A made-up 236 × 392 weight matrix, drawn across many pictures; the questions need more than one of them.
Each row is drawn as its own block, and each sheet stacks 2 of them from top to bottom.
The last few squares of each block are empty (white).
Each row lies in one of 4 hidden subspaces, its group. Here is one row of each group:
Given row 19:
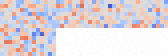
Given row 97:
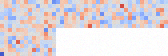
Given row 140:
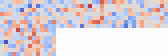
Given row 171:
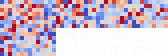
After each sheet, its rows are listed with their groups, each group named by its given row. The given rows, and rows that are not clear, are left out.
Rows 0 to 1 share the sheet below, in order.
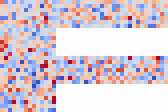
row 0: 19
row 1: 171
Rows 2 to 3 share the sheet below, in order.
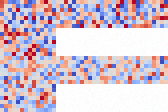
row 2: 19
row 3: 171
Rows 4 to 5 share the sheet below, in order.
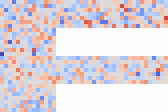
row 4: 97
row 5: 140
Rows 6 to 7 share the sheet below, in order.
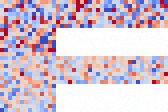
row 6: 171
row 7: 97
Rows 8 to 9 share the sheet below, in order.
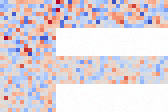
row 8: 19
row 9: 140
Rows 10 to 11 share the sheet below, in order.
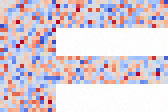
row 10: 171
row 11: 140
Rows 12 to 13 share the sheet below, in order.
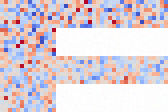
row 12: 171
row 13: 140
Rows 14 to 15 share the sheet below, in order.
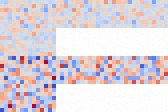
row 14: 171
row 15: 97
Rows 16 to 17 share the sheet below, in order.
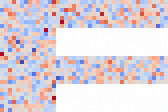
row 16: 97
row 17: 171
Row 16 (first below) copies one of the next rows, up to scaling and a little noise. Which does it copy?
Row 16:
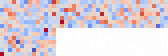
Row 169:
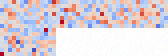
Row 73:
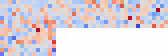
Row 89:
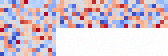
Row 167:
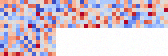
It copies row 169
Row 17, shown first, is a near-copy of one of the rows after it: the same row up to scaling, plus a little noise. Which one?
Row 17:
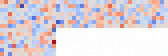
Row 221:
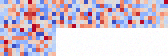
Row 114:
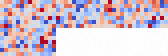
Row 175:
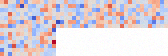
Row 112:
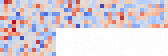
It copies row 175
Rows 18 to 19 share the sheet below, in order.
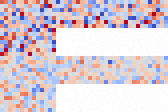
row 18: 97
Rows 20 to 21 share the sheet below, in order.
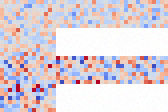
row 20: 19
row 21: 19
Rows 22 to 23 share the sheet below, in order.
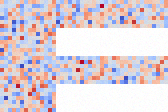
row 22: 171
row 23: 140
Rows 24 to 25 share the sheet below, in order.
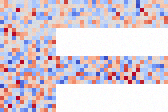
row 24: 19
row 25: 97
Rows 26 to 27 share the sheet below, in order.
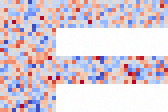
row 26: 171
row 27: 140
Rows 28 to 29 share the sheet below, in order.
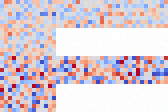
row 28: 171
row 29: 19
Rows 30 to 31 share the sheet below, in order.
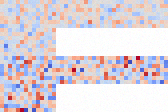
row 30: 171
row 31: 19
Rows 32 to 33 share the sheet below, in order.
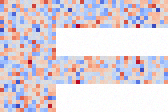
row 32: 97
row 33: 19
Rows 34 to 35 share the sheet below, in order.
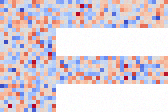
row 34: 140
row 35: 97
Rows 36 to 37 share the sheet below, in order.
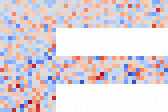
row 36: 97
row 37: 140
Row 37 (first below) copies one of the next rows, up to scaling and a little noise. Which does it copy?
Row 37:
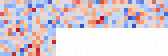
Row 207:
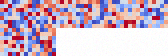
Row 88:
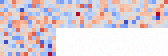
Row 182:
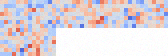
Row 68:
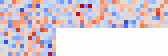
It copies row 182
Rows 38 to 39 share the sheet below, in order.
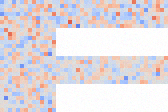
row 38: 19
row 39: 140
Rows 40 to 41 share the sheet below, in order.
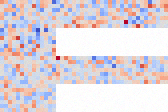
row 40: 97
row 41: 19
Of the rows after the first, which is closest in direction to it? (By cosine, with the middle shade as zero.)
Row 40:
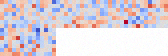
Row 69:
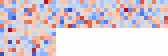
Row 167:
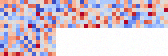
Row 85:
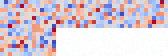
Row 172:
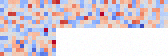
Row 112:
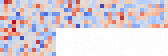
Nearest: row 167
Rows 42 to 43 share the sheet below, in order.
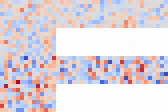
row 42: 140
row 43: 97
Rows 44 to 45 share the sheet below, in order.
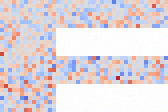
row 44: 97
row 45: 19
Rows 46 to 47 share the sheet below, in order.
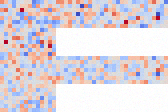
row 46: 140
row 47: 140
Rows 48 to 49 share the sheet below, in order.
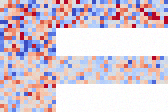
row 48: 19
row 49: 97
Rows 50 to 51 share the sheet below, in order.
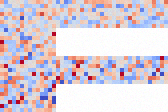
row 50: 19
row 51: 171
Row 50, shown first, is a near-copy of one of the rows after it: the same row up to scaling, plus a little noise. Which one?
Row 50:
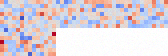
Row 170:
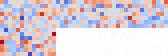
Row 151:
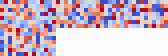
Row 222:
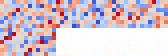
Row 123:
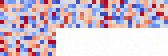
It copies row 170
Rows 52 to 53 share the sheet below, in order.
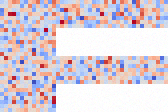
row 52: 97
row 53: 171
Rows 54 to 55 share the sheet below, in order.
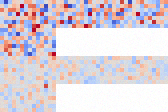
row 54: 171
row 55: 97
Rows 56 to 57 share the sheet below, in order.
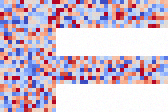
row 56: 19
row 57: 171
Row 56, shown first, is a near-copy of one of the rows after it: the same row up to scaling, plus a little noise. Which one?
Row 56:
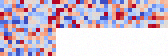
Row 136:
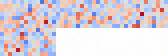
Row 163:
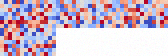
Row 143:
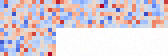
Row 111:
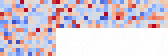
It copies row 111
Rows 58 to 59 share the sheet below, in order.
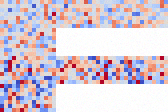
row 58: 171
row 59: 97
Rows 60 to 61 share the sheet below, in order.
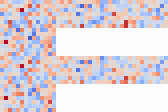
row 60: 140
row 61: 140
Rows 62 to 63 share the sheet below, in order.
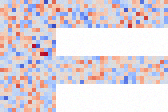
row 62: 97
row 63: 140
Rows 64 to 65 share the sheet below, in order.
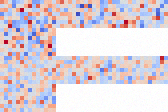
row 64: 140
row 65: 171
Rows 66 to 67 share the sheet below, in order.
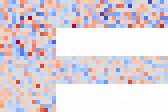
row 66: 97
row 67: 97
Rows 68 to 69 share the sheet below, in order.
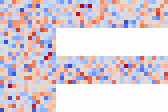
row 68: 140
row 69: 97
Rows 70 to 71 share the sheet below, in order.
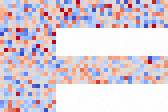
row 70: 19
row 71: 97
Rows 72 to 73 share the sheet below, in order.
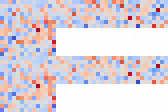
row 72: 97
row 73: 97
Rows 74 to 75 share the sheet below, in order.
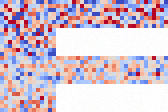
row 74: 19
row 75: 140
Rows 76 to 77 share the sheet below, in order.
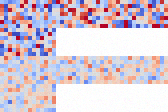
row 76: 97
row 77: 171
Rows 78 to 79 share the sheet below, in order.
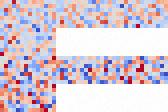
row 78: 97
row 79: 97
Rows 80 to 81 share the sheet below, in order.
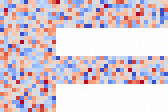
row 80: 97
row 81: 97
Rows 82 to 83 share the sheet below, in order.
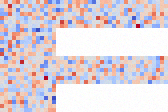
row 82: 97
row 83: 171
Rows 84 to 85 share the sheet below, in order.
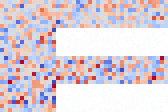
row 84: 171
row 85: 171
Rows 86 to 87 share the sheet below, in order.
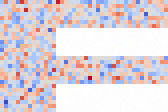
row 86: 19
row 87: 171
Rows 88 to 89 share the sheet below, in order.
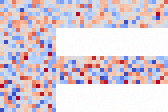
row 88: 140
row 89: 97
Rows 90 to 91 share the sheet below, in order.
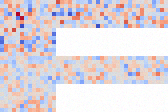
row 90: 19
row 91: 140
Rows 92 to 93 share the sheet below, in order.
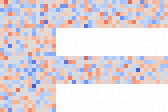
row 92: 171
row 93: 171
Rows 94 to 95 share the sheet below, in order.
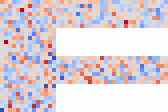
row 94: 140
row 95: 97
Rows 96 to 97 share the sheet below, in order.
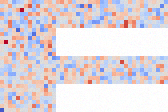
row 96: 140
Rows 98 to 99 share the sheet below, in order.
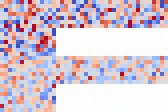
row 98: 171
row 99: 171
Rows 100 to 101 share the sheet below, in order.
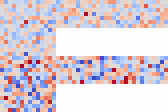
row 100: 19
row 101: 140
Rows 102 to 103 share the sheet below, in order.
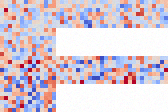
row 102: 97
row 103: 140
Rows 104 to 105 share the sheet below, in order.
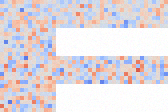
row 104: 140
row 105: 97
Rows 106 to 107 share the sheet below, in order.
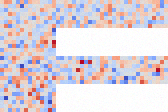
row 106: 171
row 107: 140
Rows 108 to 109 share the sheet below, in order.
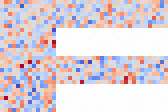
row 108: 171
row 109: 140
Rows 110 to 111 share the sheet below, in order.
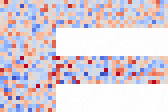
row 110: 171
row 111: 19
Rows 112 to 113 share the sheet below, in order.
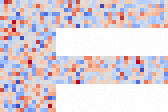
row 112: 171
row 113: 19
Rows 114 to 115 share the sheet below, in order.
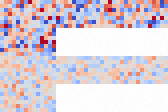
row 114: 171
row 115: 19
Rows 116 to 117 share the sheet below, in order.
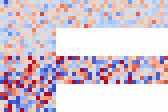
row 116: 171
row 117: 171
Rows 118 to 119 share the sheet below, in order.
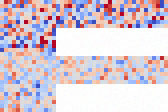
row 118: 171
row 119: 97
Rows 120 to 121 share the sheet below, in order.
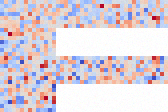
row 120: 19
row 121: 171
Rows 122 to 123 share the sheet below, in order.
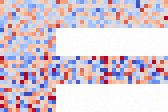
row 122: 19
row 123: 19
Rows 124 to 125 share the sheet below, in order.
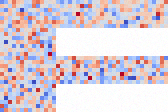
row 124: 140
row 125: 171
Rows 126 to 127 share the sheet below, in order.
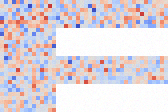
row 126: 19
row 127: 171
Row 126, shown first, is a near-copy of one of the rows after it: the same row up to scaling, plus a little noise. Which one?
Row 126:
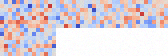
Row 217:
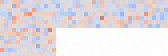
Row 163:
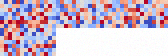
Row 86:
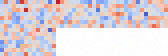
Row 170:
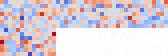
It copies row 163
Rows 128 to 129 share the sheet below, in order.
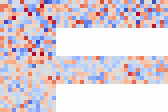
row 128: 97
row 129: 140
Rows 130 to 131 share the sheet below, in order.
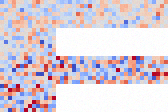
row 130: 140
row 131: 19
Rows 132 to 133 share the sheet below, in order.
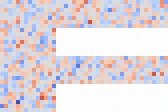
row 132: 171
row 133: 171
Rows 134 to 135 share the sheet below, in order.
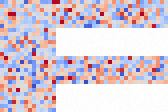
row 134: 97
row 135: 171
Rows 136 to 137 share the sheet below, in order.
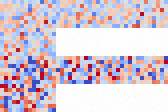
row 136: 19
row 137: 171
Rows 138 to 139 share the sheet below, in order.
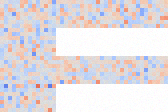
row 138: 97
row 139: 19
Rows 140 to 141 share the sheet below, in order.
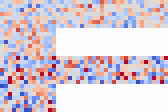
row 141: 19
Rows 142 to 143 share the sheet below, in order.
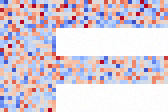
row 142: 171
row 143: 19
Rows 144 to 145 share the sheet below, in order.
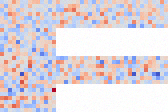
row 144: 97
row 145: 19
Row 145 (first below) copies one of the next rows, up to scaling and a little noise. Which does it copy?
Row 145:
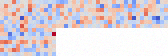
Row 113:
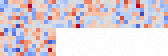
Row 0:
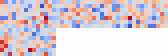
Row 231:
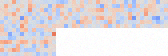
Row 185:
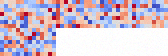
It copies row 231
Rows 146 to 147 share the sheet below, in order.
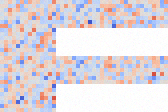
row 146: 171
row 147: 171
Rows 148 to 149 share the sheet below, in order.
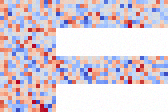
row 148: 97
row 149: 97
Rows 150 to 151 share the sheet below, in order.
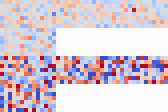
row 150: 19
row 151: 19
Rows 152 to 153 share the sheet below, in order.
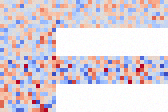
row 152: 171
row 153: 97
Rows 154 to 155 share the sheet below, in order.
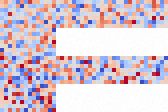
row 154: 171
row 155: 140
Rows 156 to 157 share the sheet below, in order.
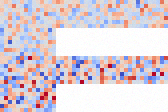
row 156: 19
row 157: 171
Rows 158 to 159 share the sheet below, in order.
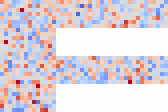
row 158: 140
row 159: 97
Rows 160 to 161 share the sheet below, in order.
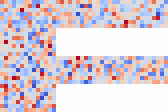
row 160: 140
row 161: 171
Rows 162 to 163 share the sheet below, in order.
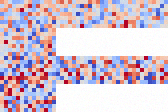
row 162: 140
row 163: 19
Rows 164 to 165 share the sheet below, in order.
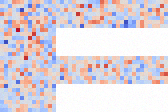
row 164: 140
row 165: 97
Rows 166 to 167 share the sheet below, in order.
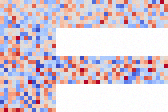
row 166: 97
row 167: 97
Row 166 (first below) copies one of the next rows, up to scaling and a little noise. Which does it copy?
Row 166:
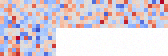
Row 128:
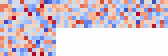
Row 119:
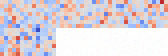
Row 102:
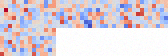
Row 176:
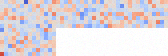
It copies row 119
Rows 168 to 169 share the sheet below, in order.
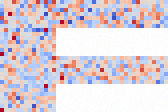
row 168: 97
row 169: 97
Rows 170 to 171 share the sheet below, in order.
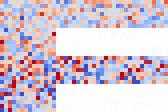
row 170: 19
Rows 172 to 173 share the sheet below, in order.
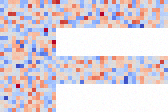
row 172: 97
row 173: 140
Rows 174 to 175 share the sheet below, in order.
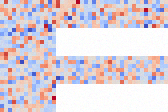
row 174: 19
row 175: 171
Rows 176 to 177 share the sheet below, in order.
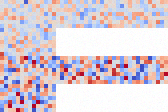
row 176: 97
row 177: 97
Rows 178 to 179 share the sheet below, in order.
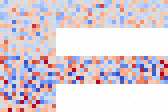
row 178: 171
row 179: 19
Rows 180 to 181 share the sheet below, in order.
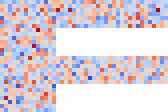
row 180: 97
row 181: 171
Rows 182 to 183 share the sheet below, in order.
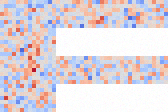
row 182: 140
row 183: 171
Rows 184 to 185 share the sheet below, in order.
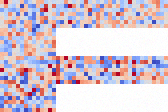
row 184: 171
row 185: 19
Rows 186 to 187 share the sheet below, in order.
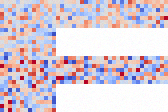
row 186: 97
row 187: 171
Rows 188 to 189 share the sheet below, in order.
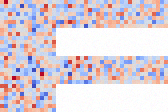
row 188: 171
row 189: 171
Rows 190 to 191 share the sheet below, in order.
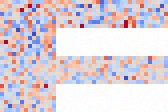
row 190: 140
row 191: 97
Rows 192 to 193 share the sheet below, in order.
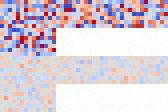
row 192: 171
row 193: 140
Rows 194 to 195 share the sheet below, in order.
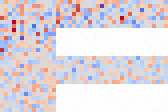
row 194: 171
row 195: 19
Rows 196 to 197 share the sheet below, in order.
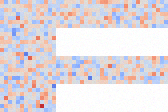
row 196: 19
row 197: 171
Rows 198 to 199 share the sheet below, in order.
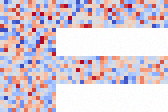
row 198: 171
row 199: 140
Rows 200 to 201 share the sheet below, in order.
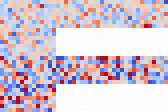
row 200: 19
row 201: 19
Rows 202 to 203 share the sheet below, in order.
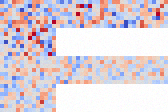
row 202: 140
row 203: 171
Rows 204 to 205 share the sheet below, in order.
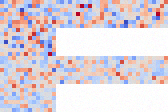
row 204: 140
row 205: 19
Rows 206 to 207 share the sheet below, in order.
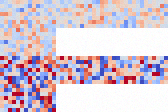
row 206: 140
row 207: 140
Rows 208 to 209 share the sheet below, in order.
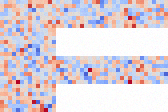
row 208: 140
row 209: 97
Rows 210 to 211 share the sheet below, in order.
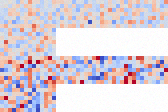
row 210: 171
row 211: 140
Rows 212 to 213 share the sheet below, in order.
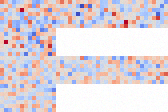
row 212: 140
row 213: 97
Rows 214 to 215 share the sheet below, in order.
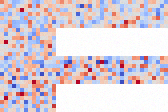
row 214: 140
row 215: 171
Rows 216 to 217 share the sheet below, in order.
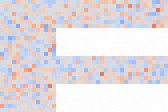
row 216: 97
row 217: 19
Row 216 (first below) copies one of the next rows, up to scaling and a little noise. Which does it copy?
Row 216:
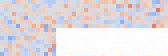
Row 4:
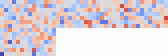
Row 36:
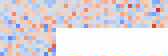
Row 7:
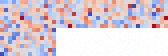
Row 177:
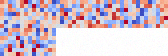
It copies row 36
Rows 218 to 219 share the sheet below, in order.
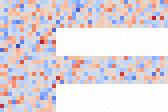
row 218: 171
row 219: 171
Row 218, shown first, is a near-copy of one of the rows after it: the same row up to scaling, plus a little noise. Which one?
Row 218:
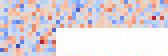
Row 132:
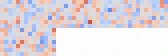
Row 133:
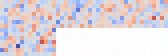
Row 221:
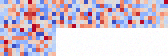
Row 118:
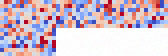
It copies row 133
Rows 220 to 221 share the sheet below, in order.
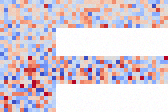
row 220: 97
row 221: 171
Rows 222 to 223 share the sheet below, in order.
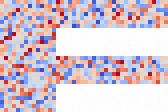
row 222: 19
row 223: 19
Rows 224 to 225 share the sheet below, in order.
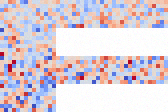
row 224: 97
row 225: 97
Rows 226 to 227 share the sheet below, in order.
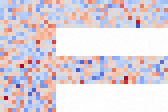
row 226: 97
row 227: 140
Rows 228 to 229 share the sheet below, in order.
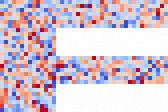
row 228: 140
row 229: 97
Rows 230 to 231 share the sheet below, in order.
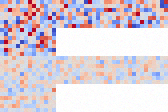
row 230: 171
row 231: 19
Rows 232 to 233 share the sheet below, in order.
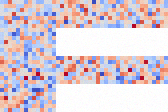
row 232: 19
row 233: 19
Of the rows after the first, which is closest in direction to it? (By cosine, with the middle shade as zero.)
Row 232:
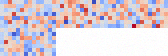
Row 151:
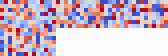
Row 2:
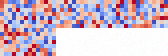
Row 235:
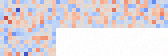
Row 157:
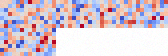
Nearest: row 235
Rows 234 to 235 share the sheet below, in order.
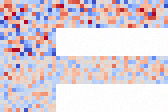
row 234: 19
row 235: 19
